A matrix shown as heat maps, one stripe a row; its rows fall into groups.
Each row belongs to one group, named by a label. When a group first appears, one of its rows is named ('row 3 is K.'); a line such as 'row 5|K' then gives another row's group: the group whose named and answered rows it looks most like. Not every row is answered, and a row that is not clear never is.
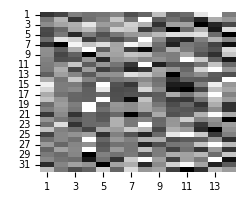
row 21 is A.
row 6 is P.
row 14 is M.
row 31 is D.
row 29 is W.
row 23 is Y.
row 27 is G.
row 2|Y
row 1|A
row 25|D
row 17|G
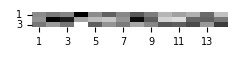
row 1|W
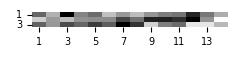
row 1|Y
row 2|M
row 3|A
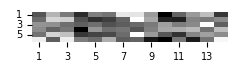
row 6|M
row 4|W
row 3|G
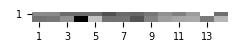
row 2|W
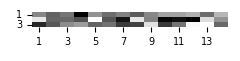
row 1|W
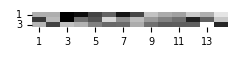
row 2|Y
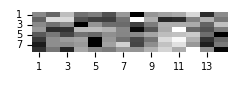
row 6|D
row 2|P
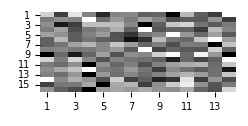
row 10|M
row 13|W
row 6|A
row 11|W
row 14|M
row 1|M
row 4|Y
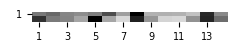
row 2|D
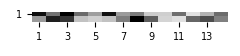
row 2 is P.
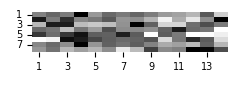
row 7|W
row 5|A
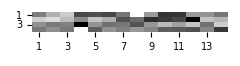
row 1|P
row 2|M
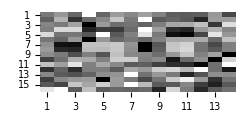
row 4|P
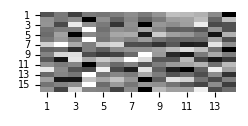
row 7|M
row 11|W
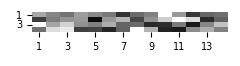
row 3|M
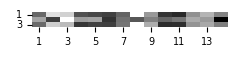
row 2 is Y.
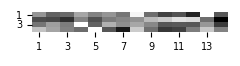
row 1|Y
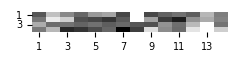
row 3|G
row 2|P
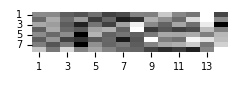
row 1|G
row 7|W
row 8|M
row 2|A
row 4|Y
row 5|W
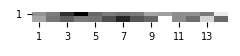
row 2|G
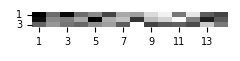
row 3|Y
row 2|D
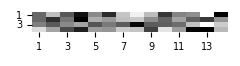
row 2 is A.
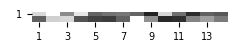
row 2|P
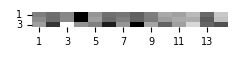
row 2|W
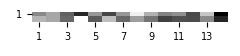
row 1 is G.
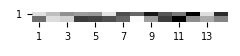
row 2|P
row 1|M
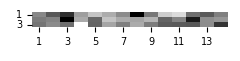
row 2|Y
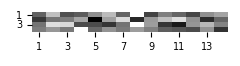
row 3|P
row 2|D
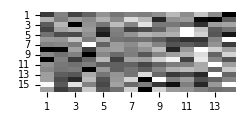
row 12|W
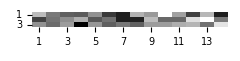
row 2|A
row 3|W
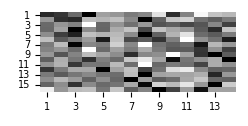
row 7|Y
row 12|D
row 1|A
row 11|Y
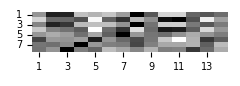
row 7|W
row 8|Y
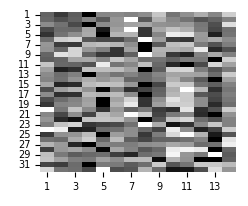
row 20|M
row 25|D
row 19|D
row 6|P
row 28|D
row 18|D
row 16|D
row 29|G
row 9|P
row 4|D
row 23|P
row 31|A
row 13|W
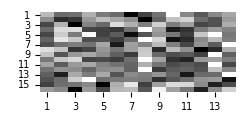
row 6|P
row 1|G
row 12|Y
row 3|Y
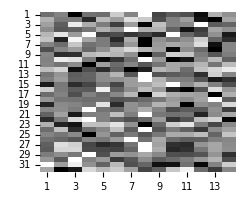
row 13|Y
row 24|Y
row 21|Y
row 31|M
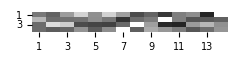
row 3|P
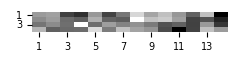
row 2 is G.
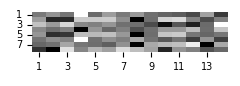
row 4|W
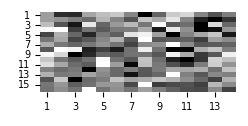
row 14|Y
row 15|Y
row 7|G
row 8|P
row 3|Y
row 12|W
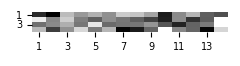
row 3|M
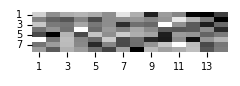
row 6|M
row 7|D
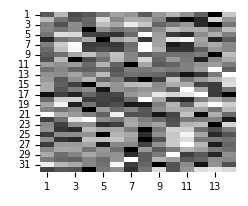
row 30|D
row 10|Y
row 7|P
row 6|D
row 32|A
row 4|W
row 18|P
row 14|G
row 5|P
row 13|M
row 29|G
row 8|P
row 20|W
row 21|M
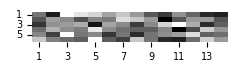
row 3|D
